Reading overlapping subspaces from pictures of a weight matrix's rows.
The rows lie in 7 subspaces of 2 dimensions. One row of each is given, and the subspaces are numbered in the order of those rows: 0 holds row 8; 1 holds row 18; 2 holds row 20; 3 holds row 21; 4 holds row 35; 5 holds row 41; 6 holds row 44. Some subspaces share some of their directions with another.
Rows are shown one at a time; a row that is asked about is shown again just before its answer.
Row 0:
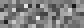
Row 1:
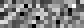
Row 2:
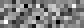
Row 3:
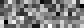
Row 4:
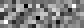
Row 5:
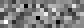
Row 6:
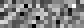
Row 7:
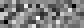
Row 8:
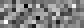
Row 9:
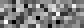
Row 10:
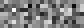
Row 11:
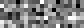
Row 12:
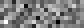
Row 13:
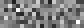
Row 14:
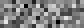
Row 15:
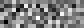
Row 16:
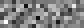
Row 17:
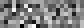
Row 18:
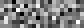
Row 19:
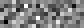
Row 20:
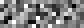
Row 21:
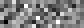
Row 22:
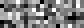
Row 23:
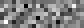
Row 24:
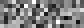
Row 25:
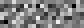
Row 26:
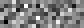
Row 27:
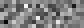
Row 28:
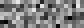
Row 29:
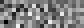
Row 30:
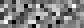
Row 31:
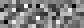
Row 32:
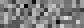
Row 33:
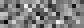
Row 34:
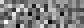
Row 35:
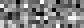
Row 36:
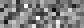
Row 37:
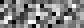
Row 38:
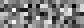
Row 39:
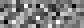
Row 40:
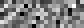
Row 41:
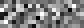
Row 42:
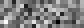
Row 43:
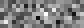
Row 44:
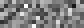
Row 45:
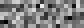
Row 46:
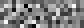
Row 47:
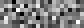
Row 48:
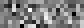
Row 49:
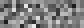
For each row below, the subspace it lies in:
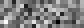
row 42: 3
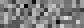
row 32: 5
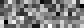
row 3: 6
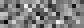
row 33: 1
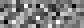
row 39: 6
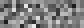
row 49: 0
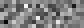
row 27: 1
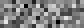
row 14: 5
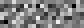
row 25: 4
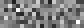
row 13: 1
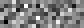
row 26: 1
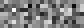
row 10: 3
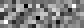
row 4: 5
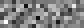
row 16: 4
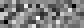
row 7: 5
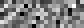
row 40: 6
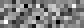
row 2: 5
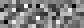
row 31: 3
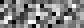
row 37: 2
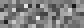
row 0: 3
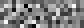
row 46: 0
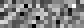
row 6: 6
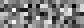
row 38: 3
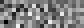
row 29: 2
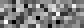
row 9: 6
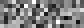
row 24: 5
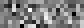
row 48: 0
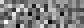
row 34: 2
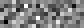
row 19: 1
